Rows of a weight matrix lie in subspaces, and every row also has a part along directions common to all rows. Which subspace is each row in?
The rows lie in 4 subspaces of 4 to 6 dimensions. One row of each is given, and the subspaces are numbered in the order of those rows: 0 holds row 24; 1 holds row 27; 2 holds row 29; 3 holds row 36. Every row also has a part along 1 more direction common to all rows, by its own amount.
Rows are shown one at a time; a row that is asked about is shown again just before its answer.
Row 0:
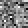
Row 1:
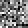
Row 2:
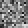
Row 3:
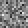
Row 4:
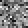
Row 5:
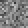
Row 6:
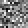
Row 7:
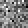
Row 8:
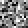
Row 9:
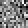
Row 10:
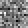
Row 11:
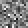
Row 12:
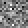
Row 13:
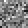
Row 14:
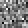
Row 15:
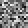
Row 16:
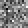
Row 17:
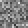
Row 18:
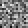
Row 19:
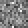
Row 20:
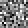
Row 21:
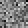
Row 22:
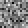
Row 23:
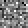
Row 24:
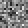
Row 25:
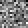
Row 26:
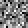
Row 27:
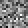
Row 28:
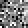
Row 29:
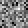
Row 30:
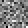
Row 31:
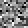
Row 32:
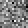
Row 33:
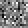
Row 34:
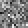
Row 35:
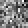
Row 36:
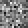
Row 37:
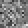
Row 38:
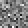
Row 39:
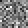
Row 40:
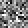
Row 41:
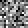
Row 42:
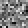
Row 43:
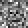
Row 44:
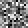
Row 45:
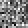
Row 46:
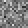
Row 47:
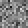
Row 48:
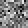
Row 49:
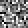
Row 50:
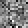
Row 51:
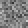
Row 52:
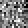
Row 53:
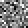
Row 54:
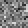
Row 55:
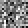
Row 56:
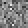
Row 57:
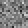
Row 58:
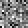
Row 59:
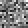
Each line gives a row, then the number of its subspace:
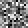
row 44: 1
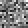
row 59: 2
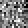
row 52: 3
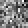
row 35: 3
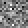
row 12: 0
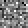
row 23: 0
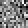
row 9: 3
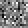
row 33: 0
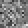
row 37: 1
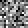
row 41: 2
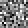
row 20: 3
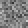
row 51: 3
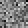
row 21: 2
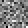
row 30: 2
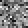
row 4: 2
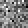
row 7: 3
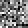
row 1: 1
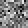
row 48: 3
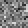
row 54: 0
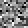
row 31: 0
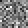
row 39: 1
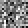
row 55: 2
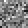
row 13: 0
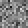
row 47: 1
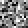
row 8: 2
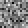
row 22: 3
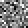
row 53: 2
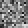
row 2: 1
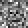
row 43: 2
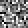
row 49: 3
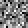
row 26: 0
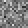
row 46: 0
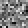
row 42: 0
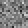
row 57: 3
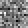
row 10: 3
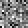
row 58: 1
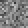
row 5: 2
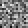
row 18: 0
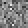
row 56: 0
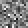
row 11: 1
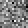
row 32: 3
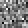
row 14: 3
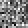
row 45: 1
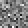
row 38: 1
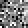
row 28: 1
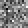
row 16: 3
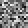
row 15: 0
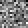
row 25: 2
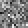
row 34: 1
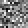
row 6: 3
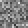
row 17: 1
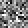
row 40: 0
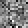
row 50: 1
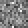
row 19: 3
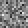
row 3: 0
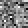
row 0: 2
